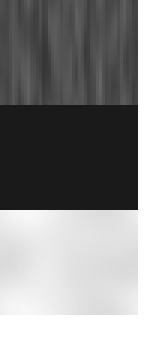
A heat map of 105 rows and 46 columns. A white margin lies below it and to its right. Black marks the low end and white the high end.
It is made of 3 by 1 panels. Panel 1,1: low, streaked downward, faint in contrast. Panel 2,1: very low, flat. Panel 3,1: very high, smooth, faint in contrast.
